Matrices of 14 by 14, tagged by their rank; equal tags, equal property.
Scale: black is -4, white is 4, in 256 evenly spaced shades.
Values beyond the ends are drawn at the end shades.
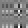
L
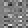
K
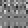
K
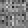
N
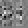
K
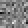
N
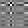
L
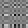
L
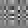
L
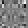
K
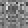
N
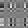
L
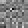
N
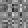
K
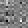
K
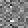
N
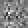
N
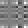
L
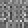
N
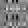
K
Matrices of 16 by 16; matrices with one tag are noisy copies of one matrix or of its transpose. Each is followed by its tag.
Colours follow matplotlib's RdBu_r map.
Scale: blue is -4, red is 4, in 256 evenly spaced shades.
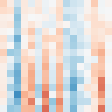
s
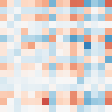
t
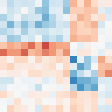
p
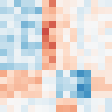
p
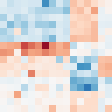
p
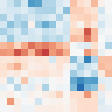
p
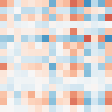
t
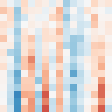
s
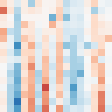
s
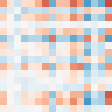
t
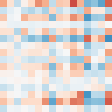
t
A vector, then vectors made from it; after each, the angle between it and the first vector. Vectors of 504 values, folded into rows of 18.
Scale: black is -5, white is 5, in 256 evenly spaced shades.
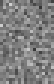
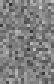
nearly opposite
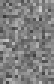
partly opposed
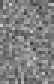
nearly parallel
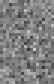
partly opposed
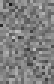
nearly opposite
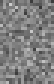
nearly parallel
